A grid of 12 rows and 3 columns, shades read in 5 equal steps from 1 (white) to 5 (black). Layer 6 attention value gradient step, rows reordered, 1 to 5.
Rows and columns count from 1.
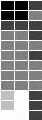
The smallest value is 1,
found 4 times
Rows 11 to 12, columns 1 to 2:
2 1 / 1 1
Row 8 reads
3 3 3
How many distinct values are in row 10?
3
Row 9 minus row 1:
-2 -2 -1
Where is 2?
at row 10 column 1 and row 11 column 1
